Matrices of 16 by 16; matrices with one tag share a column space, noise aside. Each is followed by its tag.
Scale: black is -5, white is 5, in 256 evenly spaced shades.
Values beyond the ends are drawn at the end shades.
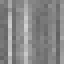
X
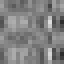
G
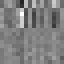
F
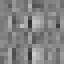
G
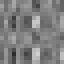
G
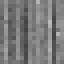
X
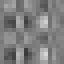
G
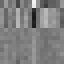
F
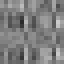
G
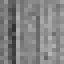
X
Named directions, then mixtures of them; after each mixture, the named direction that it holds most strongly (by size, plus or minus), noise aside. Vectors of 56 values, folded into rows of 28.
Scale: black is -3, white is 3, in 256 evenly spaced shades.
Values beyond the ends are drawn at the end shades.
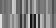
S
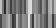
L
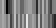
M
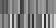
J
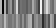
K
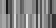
M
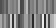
J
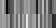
M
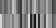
S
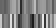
J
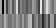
K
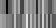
M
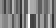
S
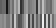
J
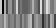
K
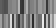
J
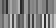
J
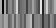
K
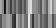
L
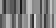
L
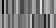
K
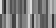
L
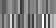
J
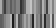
L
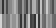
S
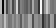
K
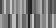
L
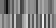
J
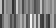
S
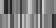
M
